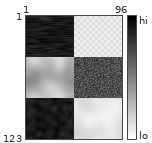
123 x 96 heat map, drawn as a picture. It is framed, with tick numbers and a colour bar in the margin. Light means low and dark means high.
The table splits into 3 rows of 2 panels. Panel 1,1: very high, streaked across, faint in contrast. Panel 1,2: very low, checkered, faint in contrast. Panel 2,1: low, smooth. Panel 2,2: high, fine-grained. Panel 3,1: very high, blotchy, faint in contrast. Panel 3,2: very low, smooth, faint in contrast.
